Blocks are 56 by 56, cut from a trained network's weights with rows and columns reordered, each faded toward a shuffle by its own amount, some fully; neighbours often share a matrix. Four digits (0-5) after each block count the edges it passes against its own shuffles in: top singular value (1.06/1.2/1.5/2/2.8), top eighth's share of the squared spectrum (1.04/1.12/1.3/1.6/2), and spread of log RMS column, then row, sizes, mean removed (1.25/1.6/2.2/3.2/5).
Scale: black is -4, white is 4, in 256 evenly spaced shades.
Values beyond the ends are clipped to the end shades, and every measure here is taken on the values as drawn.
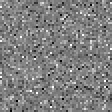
1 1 0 0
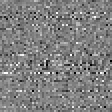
3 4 0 3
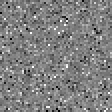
0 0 0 0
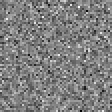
0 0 0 0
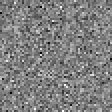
2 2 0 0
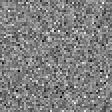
0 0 0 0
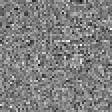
3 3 1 1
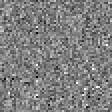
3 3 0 0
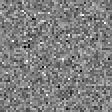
0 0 0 0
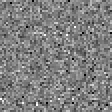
2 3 1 1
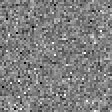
1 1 0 0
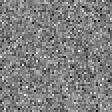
1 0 0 0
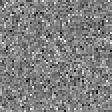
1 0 0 0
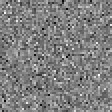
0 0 0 0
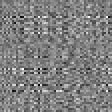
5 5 1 3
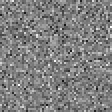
2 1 0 1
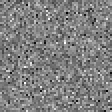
0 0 0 0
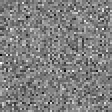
4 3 0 2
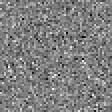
0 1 0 0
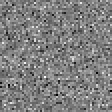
0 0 0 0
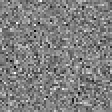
3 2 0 1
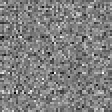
4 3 1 2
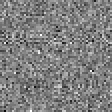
4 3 0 2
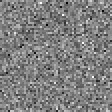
2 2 0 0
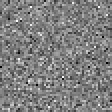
3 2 1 1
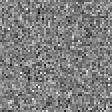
3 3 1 1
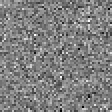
3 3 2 1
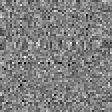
3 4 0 2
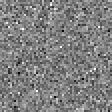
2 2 1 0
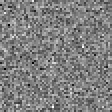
2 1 0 0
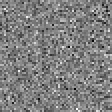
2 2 1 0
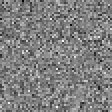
3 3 1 1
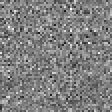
3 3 1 1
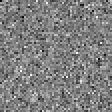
1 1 0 0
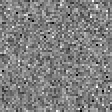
2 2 0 0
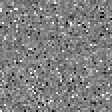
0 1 0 0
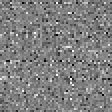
3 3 0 2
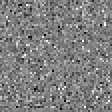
2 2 0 1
